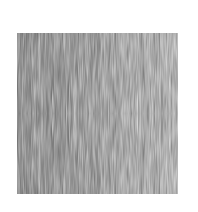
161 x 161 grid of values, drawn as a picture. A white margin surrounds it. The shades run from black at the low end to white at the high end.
Histogram: bell-shaped. Mirror symmetry: top to bottom. Slope: up to the right. Grain: streaks running down.
